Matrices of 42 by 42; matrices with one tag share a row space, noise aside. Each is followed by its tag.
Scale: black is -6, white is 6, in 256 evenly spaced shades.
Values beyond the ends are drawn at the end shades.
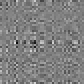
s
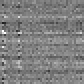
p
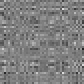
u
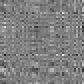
u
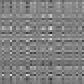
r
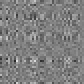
s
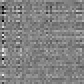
p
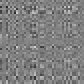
s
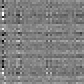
p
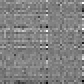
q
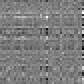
q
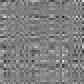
u
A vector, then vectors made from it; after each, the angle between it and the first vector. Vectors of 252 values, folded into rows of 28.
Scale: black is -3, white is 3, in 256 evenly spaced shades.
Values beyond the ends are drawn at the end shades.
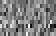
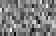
orthogonal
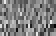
nearly parallel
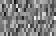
partly aligned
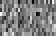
orthogonal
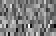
nearly parallel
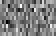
partly opposed
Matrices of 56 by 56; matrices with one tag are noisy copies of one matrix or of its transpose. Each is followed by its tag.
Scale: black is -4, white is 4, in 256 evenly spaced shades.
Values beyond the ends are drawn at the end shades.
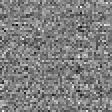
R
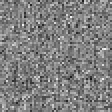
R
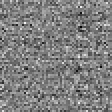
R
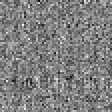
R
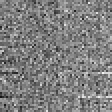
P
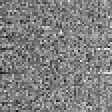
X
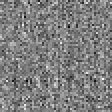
R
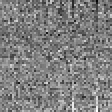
P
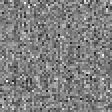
R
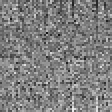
P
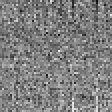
P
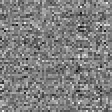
R
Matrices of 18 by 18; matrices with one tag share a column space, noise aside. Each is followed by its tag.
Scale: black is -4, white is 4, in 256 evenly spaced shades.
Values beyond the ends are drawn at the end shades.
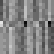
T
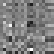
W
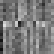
T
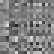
W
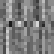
T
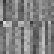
T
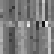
T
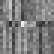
T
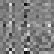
W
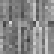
T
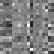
W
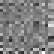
W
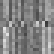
T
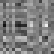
W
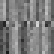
T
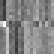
T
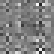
W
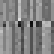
T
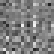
W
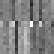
T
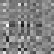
W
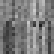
T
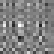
W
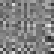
W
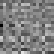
W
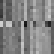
T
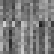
T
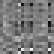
W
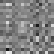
W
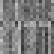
T
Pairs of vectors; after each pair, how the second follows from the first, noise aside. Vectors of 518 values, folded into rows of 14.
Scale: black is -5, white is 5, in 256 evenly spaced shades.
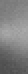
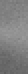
shrunk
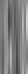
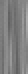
shrunk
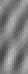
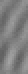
shrunk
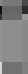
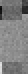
copied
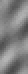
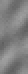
shrunk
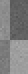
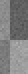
copied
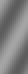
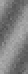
copied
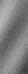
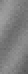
shrunk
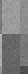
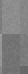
shrunk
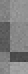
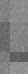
shrunk
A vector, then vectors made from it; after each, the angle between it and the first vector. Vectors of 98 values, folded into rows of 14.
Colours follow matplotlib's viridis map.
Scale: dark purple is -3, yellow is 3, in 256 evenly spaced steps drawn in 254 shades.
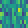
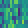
partly opposed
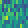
orthogonal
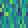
nearly opposite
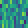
partly opposed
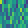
orthogonal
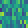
nearly parallel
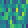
partly opposed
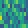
orthogonal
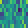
nearly opposite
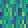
nearly opposite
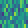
partly opposed
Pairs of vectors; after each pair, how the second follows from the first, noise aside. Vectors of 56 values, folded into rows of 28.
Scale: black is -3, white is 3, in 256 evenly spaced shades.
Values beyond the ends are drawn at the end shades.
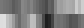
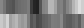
reversed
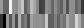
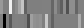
partly zeroed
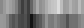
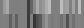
partly zeroed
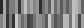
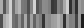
reversed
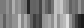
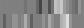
partly zeroed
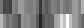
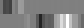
partly zeroed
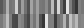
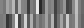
reversed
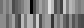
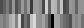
reversed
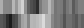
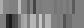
partly zeroed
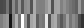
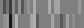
partly zeroed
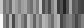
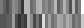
reversed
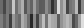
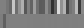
partly zeroed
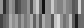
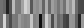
reversed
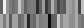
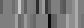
partly zeroed
